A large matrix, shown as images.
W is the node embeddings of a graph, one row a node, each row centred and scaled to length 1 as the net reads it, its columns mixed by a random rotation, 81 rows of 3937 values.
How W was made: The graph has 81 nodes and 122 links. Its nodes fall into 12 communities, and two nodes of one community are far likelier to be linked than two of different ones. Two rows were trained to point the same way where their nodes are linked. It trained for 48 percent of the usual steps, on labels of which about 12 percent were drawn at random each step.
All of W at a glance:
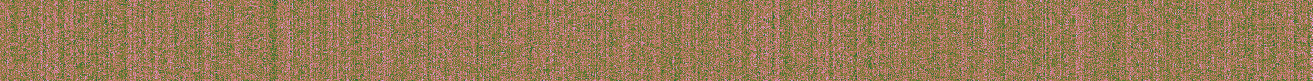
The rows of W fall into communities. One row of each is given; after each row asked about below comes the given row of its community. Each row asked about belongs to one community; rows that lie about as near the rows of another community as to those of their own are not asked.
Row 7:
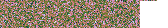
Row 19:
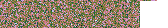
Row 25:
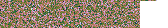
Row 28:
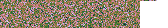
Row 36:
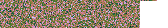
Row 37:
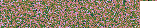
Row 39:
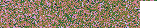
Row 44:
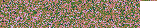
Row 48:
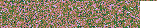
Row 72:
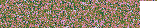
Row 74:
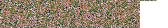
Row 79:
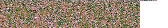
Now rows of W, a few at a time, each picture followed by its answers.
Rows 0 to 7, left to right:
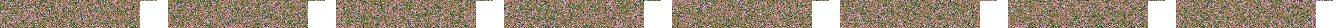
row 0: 74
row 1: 37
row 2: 19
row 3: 37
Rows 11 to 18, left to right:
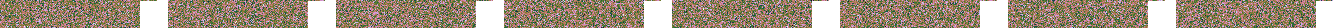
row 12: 36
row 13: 36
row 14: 79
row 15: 25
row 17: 25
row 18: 48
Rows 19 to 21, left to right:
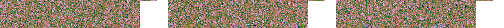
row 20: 48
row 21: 72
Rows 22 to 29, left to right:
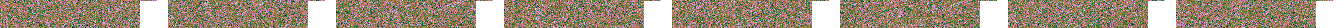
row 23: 7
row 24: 28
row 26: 19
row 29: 37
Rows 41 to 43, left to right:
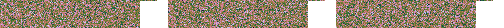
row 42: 79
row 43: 36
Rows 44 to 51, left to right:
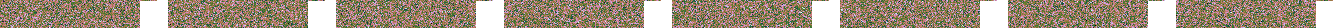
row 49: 48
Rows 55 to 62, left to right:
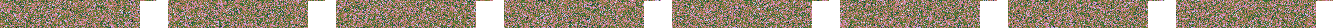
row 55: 48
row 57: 74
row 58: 25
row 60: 37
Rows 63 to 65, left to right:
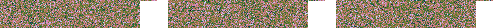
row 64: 36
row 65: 39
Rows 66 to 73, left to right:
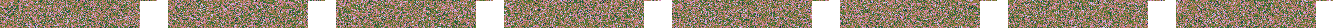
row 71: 72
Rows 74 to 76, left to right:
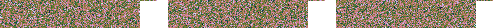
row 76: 44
